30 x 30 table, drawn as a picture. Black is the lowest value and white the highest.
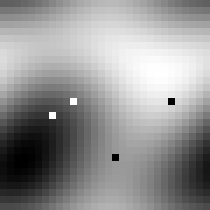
The top middle is the calmest part. The bottom left is the ninth with the lowest average. Four lone cells stand out: two far higher and two far lower than their neighbours. There are no regular stripes. Overall the values sit about 60% of the way up the scale.
